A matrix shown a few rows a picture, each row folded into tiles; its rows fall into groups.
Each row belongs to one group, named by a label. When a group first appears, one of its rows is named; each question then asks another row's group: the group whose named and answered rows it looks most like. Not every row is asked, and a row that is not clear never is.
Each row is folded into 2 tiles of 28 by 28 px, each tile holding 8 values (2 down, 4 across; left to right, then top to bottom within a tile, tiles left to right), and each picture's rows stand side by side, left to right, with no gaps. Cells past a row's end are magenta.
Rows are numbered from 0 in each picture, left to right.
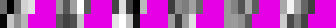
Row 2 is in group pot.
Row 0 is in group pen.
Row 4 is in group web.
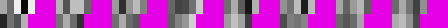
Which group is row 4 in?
pot
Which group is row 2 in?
pen
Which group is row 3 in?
pen
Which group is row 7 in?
pot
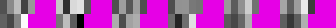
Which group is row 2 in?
web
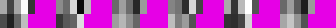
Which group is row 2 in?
pot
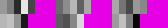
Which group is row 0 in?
web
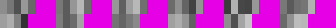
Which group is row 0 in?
web
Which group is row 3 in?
pot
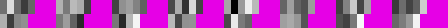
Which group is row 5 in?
pot
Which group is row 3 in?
web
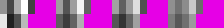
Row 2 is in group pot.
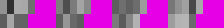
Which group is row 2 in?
pen
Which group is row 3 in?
pot
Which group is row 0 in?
pen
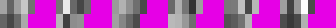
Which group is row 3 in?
pot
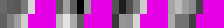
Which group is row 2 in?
pen
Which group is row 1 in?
pot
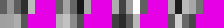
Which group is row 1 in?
pot
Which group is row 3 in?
pen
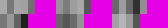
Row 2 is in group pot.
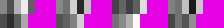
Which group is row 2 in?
pen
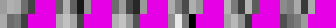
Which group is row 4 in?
web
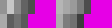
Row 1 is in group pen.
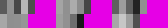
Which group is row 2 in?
pot
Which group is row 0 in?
web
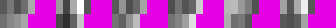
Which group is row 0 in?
pen
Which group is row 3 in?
pen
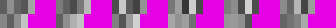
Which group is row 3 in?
web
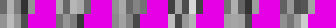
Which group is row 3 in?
web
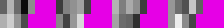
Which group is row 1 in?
web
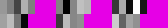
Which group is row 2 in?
web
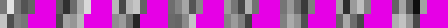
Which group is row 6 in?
pen
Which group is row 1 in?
pen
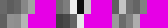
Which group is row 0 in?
pen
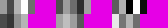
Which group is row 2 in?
web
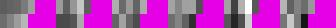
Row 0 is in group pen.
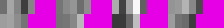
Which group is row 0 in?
pot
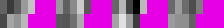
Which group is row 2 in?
pot
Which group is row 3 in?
pot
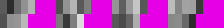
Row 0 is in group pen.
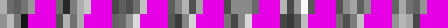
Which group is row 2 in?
pen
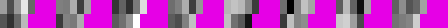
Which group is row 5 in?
pen
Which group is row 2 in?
pen
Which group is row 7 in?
pen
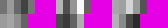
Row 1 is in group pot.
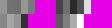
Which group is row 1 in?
pen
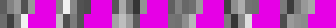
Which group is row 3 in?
pen
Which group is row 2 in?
pot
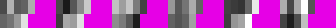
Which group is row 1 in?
pen
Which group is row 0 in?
pen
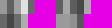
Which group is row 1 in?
pot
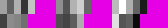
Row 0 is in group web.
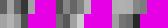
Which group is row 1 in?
pen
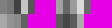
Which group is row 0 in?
web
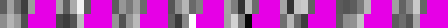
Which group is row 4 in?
web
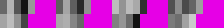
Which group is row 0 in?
pot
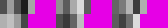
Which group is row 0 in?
pot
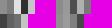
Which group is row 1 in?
web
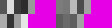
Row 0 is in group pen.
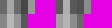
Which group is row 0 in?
pot
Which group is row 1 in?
pot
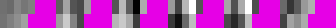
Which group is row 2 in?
pot
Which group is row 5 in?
pen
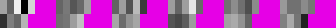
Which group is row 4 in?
pot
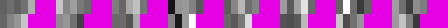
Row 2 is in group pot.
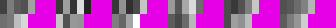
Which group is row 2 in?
pen
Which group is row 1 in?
web
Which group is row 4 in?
pen
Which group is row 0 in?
pen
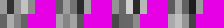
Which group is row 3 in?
pot
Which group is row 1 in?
pot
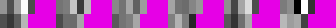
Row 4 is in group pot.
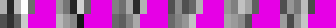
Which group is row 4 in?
web
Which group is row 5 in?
web
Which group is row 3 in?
pen
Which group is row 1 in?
web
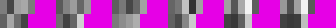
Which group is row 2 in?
pen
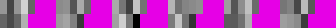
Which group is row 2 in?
web
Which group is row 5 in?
web
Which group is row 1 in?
web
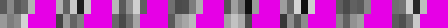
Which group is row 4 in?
pot
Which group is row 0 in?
pen
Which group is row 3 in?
pen
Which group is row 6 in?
pen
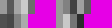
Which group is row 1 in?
web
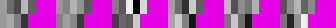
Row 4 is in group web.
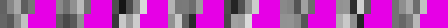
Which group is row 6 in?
web
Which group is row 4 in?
pen
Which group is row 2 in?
pen
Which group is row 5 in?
web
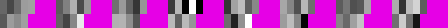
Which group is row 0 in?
pen
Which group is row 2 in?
pot
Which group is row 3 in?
web
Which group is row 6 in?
pen
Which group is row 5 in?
web
